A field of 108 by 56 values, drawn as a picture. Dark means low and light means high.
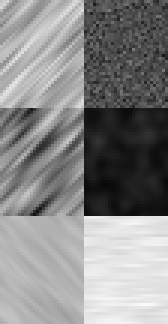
The table splits into 3 rows of 2 panels. Panel 1,1: high, slanting up to the right. Panel 1,2: low, fine-grained. Panel 2,1: middling, slanting up to the right, strong in contrast. Panel 2,2: very low, blotchy, faint in contrast. Panel 3,1: high, slanting down to the right, faint in contrast. Panel 3,2: very high, streaked across, faint in contrast.
